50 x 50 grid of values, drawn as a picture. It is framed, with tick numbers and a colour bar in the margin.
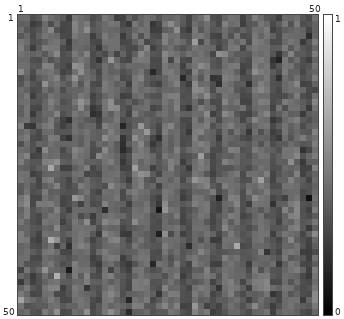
Stripes: upright, repeating 10 times. Histogram: bell-shaped. Average level on the scale: 40%.
